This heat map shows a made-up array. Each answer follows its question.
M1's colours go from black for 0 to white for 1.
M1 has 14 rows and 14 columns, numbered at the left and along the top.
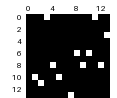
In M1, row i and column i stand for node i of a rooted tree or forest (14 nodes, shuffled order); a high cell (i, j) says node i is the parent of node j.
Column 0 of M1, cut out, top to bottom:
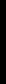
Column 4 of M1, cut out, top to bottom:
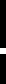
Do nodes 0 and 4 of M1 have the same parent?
no
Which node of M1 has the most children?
8
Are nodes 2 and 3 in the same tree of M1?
yes
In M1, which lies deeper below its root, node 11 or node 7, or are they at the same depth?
node 7
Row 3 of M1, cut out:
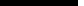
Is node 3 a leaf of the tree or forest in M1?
no
